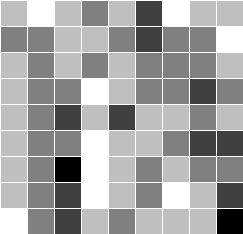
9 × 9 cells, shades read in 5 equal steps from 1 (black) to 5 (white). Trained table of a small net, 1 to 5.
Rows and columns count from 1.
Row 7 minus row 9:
-1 0 -1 1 1 -1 0 -1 2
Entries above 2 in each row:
8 8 9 8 7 7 8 7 7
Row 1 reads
4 5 4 3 4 2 5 4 4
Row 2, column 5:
3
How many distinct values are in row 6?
4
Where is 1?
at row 7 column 3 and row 9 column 9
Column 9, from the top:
4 5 4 3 4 2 3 2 1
